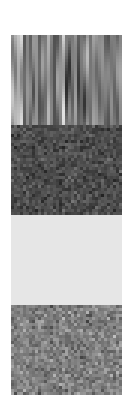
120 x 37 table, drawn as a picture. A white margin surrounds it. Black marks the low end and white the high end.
It is made of 4 by 1 panels. Panel 1,1: middling, streaked downward, strong in contrast. Panel 2,1: low, fine-grained. Panel 3,1: very high, flat. Panel 4,1: middling, fine-grained.
